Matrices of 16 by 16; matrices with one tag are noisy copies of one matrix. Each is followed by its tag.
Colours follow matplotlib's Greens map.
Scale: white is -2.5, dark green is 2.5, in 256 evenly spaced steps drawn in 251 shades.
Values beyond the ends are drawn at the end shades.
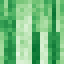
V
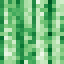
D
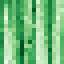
D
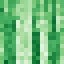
V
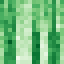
V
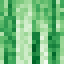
V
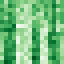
V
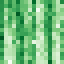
D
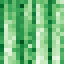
D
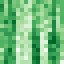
V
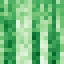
V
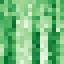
V
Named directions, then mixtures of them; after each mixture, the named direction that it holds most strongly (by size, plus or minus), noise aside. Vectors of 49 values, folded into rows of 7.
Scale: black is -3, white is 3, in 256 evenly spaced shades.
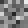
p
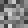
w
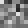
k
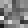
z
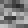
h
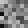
z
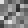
k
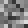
w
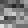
h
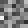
w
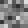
p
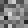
w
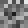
p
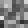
z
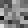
z
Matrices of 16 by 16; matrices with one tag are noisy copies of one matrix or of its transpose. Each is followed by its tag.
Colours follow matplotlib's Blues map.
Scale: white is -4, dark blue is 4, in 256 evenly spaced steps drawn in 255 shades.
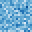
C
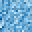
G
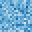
C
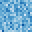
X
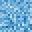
C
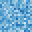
C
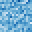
G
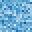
X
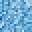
G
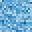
X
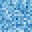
C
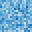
C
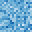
C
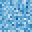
C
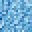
G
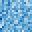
G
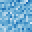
G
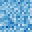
C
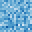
C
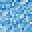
G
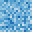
C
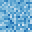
C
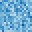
X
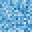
C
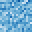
G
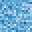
X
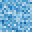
X
